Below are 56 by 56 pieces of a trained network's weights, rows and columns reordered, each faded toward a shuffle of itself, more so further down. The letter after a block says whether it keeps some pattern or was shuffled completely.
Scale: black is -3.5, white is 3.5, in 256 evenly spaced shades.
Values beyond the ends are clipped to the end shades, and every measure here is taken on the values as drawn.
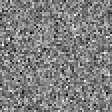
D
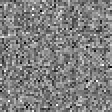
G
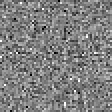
G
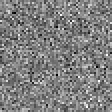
G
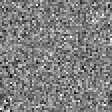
D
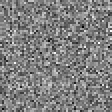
G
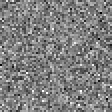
D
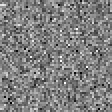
G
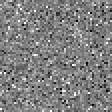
D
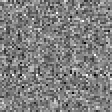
G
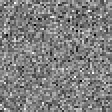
D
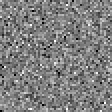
D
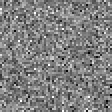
D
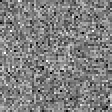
G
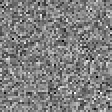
G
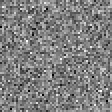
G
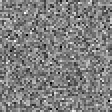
D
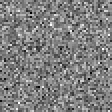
D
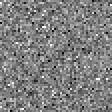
D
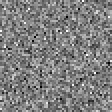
D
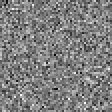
D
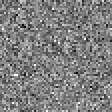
G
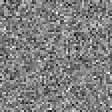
G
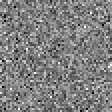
G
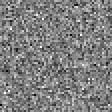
D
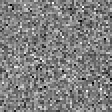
D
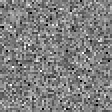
D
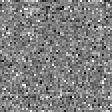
G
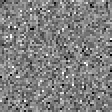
D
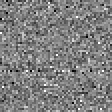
G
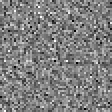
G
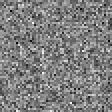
G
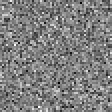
D
